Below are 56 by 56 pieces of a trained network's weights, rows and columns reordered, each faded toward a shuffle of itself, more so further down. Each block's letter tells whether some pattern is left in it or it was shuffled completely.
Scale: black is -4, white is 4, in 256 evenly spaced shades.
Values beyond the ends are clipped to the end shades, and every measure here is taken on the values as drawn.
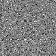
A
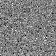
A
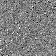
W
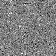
A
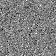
W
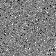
W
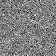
A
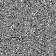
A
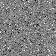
W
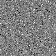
W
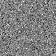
A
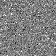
A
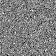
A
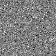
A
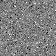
W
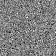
W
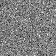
W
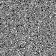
W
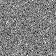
W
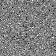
A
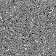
W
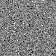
W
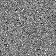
W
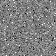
A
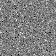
W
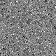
W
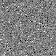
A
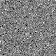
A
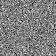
W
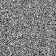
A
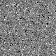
W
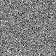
W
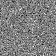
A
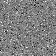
W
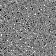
W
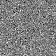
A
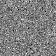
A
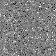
A
